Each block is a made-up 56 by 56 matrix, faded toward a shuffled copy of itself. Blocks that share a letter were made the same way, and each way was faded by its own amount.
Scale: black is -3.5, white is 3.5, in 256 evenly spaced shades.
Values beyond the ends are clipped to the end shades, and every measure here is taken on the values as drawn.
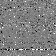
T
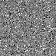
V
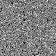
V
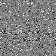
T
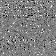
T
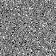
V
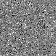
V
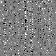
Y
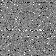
T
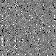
Y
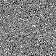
V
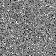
V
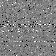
T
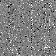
Y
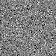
V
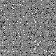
Y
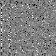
Y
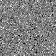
V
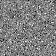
V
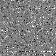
T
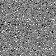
T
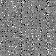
Y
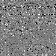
T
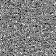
V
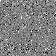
T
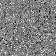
V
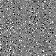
Y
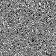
V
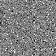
V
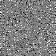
Y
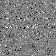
T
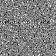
V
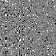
Y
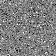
V
